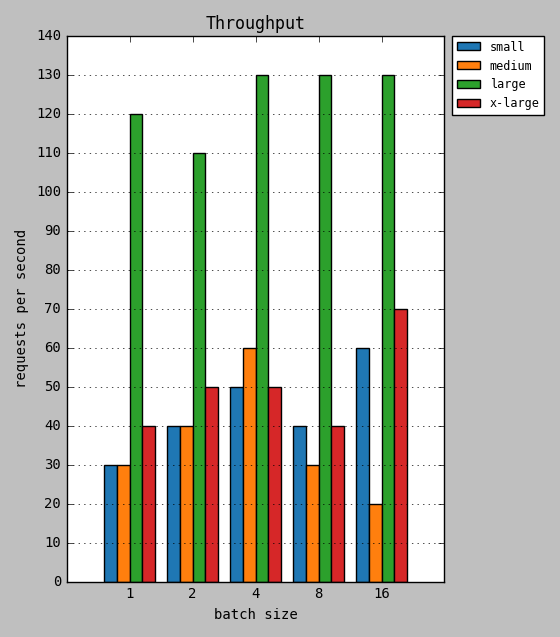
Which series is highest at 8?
large
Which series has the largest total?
large
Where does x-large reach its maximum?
16
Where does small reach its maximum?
16
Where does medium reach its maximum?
4
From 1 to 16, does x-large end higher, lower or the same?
higher
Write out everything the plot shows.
Title: Throughput
x-axis: batch size, ticks 1 2 4 8 16
y-axis: requests per second, ticks 0 10 20 30 40 50 60 70 80 90 100 110 120 130 140
Legend: small, medium, large, x-large
Values:
small: 30 40 50 40 60
medium: 30 40 60 30 20
large: 120 110 130 130 130
x-large: 40 50 50 40 70
